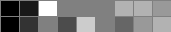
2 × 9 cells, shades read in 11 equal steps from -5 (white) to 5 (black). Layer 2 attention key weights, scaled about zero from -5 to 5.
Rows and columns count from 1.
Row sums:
-1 5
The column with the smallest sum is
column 3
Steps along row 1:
down down up same same down same up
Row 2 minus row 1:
0 -1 5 2 -3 0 3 1 -1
